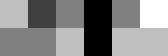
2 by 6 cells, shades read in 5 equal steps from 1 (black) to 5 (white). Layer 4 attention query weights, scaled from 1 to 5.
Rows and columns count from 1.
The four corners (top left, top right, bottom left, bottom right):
4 5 3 4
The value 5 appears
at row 1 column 6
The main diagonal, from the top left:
4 3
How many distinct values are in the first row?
5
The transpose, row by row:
4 3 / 2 3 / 3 4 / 1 1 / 3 4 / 5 4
